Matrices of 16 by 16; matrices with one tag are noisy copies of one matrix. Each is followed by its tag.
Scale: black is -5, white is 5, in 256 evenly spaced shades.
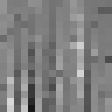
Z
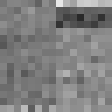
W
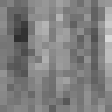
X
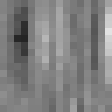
X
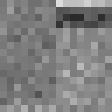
W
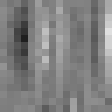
X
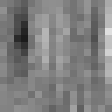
X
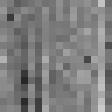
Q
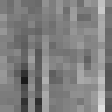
Q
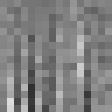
Z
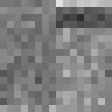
W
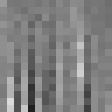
Z
